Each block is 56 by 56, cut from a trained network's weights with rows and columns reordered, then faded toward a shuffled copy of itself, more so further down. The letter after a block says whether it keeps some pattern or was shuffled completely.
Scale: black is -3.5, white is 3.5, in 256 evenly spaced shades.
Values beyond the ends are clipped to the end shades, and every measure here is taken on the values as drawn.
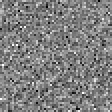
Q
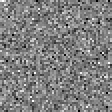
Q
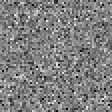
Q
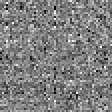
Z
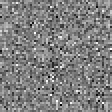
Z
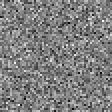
Q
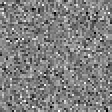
Q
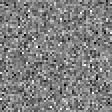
Q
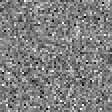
Q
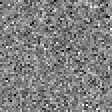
Q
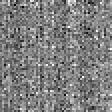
Z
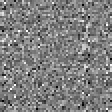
Z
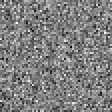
Q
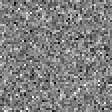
Q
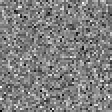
Q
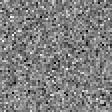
Q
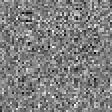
Z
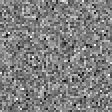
Q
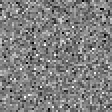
Q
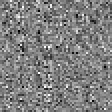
Z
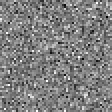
Q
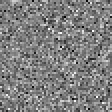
Q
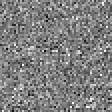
Q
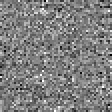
Z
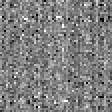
Z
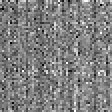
Z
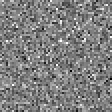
Q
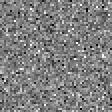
Q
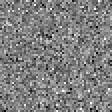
Q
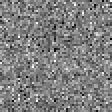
Z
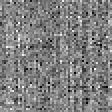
Z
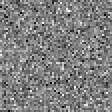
Q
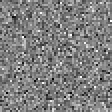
Q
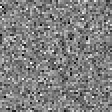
Q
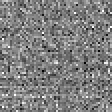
Z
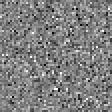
Q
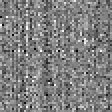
Z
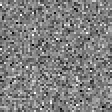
Q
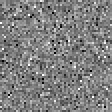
Q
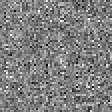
Z
